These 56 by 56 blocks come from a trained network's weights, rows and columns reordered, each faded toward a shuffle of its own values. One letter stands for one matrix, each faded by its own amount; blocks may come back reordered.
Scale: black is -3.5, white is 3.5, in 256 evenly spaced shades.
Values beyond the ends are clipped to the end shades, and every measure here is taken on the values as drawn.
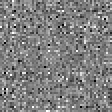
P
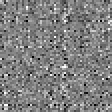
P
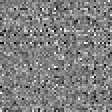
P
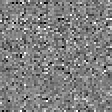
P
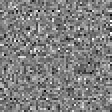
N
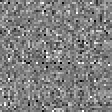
P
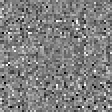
P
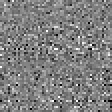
P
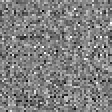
N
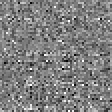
N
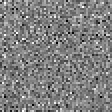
N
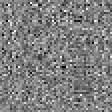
N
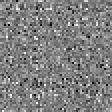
P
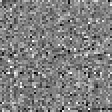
P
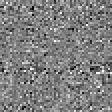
P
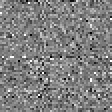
P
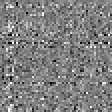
P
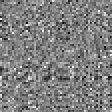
N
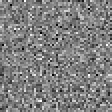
N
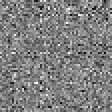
N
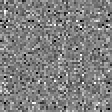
P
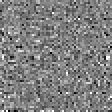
P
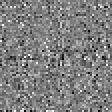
P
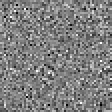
N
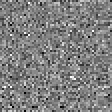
N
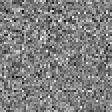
N
